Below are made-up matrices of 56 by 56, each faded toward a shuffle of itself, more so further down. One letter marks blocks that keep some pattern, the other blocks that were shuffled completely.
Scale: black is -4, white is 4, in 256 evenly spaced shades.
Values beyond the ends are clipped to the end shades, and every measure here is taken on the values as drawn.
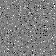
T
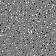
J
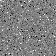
J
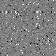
T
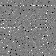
T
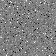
J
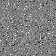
T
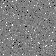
J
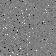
J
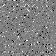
T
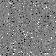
T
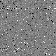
T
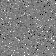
J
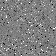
J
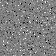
T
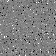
T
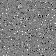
J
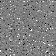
T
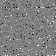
T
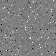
J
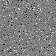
J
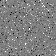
J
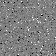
J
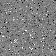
J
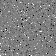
J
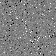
J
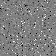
T
